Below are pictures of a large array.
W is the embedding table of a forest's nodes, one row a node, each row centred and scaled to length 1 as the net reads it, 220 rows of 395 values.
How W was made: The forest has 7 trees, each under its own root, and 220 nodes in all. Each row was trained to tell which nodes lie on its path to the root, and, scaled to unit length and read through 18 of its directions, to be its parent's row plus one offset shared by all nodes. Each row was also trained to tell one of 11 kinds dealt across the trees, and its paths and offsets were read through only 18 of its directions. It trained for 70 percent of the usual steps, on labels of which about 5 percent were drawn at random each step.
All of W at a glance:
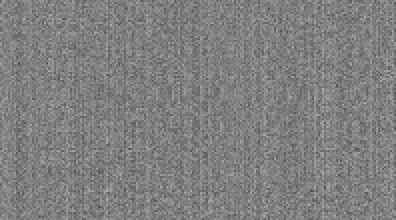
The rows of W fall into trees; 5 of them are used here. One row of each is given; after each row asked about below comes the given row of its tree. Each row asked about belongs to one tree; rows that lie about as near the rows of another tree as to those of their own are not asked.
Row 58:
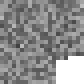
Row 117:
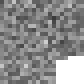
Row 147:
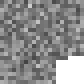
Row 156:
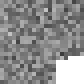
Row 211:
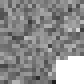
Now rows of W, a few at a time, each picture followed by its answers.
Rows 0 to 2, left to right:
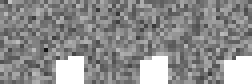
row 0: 117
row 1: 156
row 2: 156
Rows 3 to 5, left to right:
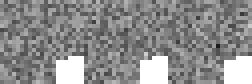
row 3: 147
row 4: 58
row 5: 58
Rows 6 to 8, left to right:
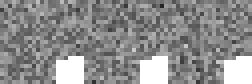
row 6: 147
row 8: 156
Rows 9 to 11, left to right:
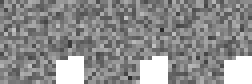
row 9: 147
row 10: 156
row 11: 58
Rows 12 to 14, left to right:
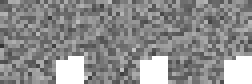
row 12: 117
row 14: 147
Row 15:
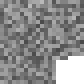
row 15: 147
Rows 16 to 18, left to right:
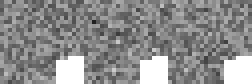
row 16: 117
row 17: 147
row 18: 58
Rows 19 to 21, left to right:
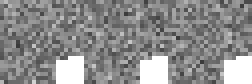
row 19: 58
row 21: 117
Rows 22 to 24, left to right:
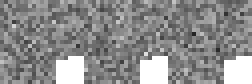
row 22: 147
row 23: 58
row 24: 58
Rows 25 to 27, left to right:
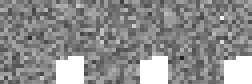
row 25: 156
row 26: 211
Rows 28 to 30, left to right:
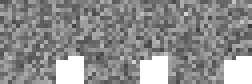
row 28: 147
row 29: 156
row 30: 117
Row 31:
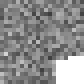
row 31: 156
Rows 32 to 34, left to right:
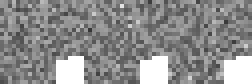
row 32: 58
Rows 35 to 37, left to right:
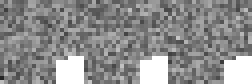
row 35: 147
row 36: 156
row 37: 58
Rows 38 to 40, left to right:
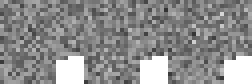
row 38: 147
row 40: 58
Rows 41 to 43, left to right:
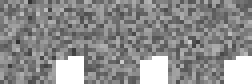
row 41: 156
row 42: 211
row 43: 147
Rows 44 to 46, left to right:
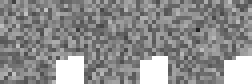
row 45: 58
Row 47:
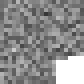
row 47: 156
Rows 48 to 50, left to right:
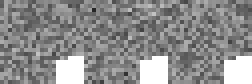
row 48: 156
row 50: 147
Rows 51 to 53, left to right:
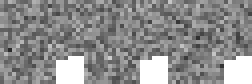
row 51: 147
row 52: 156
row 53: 147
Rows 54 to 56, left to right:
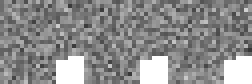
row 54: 147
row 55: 117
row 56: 117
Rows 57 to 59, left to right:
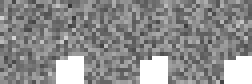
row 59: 147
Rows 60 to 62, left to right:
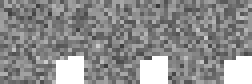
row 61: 147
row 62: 58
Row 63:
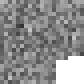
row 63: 58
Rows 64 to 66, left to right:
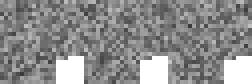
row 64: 58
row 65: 147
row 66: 147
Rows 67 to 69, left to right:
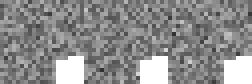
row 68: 156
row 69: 156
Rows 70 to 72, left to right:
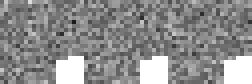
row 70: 58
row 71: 58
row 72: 156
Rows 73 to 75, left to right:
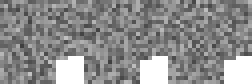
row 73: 156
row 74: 211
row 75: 147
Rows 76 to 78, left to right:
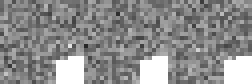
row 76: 156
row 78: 117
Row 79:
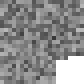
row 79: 117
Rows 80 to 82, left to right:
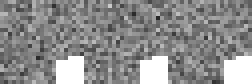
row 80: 58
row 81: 156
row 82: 211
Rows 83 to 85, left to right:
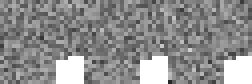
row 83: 117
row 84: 58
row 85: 156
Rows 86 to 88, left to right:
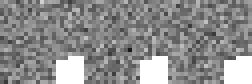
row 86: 58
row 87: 156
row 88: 147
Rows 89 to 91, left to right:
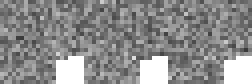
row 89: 156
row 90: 117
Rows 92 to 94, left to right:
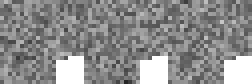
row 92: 147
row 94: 147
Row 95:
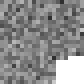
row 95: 117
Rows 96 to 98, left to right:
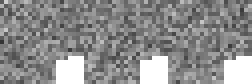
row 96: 117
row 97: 147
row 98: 117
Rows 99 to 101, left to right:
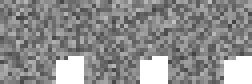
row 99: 117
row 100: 147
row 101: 156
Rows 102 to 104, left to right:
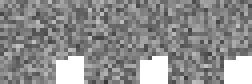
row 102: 147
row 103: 117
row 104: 58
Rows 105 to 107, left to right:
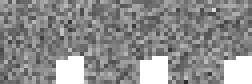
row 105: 58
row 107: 156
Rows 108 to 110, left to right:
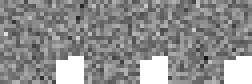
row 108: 147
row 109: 147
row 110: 147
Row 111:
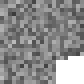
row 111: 117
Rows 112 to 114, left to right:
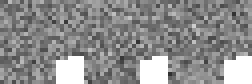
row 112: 156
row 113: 58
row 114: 58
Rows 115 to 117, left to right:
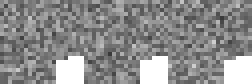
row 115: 58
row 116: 147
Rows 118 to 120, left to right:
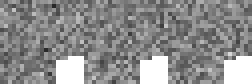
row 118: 58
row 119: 147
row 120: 147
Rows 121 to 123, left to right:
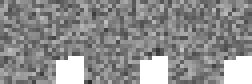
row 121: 156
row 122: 156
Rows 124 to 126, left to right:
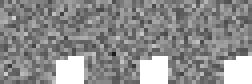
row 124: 156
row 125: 156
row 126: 156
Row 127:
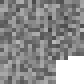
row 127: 117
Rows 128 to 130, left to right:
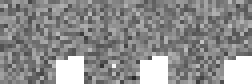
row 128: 156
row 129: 58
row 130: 147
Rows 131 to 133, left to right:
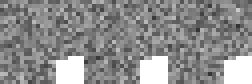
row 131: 156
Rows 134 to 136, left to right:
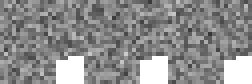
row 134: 147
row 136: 117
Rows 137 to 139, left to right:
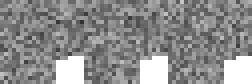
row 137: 156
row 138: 117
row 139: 58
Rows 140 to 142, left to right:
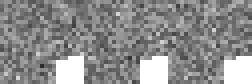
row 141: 58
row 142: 117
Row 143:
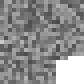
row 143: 156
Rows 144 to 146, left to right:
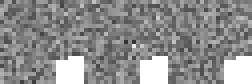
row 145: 147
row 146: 58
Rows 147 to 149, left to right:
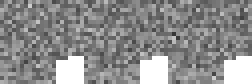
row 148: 117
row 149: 117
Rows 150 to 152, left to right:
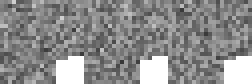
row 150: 58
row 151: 58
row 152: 156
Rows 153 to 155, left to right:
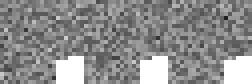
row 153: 156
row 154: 147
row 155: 156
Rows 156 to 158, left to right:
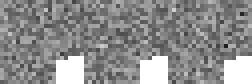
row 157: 147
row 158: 58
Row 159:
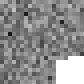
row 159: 58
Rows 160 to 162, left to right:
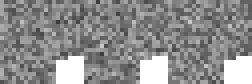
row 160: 156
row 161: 156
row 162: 147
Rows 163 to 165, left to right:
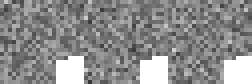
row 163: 147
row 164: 58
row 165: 117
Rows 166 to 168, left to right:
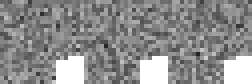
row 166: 156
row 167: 156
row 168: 156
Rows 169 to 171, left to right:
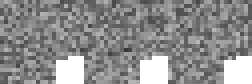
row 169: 58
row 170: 156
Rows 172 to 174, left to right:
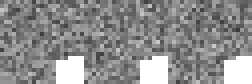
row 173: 156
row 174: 117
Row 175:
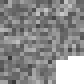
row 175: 117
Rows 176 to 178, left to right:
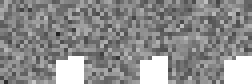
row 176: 58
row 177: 117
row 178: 147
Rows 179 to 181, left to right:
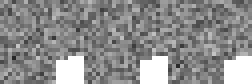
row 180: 58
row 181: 211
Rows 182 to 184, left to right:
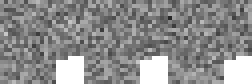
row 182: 147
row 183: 156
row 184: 117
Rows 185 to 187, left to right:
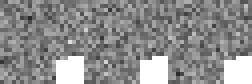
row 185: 156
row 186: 117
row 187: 117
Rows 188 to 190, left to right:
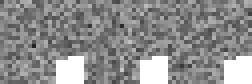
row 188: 117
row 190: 156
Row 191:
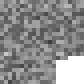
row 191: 117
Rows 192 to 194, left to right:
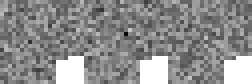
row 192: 58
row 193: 156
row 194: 147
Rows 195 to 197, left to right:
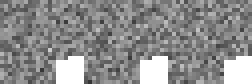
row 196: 58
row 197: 58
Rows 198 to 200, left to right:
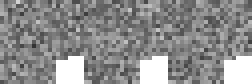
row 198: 117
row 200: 147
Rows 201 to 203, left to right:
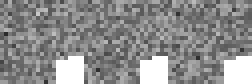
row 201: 156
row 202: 147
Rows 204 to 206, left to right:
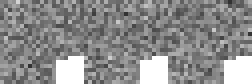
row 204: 117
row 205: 117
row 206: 156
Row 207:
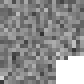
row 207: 156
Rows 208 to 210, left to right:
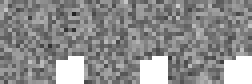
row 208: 58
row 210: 58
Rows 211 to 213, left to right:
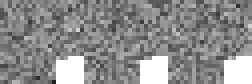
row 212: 156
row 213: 156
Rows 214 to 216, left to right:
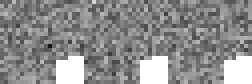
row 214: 58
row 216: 156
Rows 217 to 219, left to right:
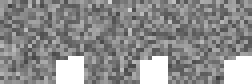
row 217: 147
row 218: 156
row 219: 211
